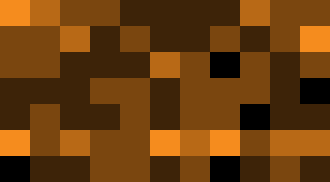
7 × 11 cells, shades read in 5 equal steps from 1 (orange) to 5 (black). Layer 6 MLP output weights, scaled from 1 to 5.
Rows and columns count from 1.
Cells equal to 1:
5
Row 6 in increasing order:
1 1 1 2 2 2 2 3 3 3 3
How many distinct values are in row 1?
4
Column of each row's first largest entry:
5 4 8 11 9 2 1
